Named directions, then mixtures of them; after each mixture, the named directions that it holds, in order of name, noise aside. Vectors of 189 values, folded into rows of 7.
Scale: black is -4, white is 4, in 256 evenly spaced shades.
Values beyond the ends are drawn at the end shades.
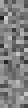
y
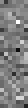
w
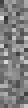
y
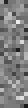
w, y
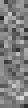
w, y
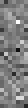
w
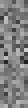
w, y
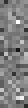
w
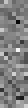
w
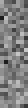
y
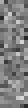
w, y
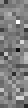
w
